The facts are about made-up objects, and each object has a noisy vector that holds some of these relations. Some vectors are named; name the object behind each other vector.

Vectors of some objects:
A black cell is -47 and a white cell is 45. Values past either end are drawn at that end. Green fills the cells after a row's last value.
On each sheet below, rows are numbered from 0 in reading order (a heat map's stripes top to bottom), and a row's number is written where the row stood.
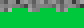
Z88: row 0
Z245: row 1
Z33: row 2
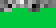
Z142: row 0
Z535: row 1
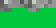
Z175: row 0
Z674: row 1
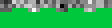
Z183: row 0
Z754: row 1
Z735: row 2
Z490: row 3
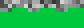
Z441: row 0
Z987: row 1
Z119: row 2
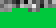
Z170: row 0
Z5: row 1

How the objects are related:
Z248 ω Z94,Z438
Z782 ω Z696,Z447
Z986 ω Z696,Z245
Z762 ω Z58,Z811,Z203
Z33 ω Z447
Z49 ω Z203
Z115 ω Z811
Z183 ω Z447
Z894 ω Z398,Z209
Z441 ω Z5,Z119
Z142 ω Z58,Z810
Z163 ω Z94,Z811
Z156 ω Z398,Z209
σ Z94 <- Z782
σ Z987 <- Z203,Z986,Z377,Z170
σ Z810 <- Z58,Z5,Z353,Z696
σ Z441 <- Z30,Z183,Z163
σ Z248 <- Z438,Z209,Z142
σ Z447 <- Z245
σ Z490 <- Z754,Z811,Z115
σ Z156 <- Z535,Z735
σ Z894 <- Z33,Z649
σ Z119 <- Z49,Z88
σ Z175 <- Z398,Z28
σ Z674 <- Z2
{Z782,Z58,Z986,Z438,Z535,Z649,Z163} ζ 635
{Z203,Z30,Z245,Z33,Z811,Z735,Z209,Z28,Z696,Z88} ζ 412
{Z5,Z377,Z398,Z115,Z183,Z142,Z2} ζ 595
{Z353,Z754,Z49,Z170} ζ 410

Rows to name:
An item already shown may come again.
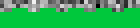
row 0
Z987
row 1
Z490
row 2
Z377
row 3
Z58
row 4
Z5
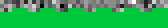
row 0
Z986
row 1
Z696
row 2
Z735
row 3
Z782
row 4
Z438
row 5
Z30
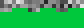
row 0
Z248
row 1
Z49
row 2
Z163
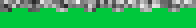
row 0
Z156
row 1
Z183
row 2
Z209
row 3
Z810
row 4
Z248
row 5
Z115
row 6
Z248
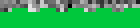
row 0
Z649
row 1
Z811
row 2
Z353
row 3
Z203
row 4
Z377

